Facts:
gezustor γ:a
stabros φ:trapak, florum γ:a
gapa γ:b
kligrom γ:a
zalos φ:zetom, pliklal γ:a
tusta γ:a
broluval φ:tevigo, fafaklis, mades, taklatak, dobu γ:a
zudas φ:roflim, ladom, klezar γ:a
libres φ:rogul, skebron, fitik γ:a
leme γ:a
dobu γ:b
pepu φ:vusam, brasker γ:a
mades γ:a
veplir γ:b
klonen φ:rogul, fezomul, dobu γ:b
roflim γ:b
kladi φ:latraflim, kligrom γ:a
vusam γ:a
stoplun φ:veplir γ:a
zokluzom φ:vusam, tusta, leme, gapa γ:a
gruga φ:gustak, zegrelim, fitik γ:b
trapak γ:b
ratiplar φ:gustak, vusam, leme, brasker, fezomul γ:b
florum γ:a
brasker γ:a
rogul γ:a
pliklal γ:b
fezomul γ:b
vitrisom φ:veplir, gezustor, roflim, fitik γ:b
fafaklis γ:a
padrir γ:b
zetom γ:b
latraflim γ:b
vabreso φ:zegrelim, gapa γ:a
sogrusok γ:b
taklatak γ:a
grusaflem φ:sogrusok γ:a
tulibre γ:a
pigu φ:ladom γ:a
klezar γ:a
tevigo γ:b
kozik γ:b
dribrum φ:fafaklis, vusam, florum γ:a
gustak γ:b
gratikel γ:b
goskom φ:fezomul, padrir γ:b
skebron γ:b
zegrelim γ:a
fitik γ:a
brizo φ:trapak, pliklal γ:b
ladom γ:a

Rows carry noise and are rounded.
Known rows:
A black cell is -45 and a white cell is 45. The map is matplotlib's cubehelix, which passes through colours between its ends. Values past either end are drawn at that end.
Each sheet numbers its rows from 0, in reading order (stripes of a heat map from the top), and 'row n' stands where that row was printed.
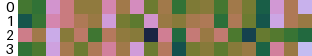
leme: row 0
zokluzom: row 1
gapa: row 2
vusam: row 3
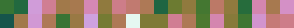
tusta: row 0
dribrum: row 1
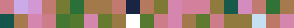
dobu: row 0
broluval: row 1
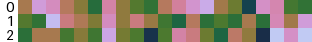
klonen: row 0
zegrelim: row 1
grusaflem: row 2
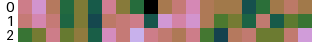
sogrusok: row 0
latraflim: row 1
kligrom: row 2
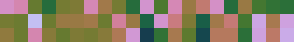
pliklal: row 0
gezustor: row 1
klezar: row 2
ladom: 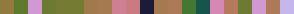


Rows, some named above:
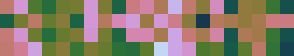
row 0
brizo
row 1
kladi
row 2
brizo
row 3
vitrisom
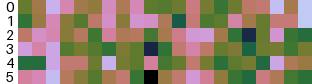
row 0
rogul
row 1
florum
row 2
goskom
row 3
roflim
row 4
vabreso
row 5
skebron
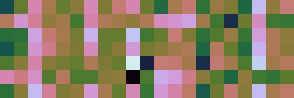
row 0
pepu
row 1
goskom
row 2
vabreso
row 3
zokluzom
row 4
zudas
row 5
veplir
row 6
libres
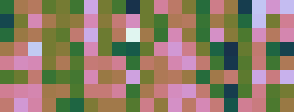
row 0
grusaflem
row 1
pepu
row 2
stabros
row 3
gruga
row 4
padrir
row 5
tulibre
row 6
padrir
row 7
tevigo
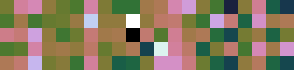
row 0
ratiplar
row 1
zalos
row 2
gustak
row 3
stoplun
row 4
gruga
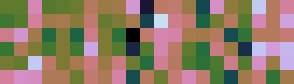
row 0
pigu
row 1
stoplun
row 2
sogrusok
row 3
grusaflem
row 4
fitik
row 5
fezomul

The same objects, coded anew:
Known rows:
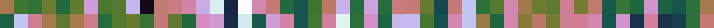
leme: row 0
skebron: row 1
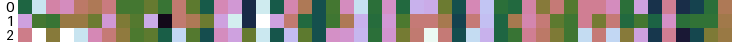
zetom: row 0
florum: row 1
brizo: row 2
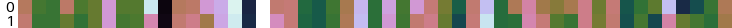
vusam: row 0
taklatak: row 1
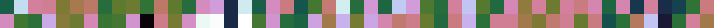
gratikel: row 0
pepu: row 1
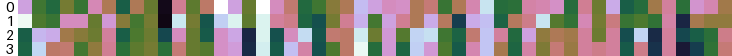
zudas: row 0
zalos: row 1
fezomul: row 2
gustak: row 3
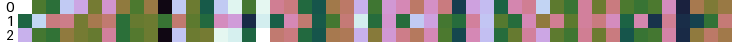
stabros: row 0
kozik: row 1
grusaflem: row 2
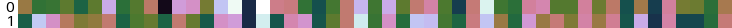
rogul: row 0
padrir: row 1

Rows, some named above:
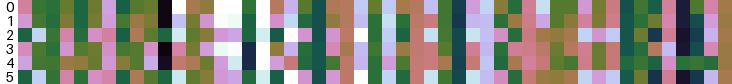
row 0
libres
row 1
vabreso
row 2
gruga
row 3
zokluzom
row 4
florum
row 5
gruga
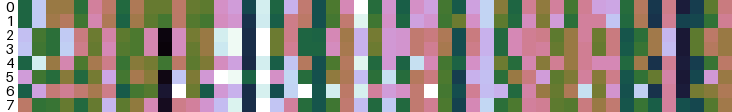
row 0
veplir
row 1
roflim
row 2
dribrum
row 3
dribrum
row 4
gapa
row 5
vabreso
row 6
klonen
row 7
zegrelim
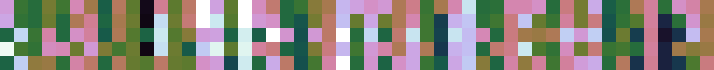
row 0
zudas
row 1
stoplun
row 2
gruga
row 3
zalos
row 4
veplir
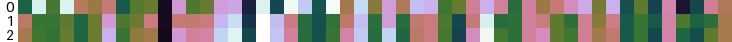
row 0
ratiplar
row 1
gezustor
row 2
fitik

